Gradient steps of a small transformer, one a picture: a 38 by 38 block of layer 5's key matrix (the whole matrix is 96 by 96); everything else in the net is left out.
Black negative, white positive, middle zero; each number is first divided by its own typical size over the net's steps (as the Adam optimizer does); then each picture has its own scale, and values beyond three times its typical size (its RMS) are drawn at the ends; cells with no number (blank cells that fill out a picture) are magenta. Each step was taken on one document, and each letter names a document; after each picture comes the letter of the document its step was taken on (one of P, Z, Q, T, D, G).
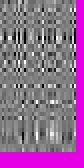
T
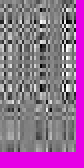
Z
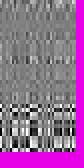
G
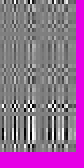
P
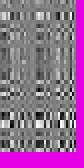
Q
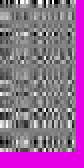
Q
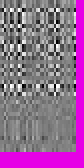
Z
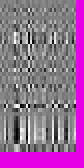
P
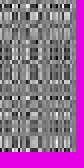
G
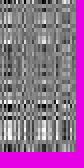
Z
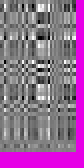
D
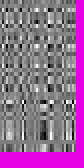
Z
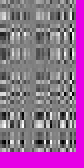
Q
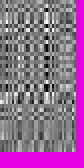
Z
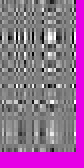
T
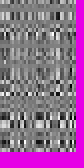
Q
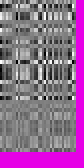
G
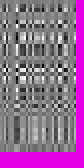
P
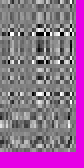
Q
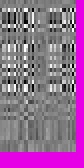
Z
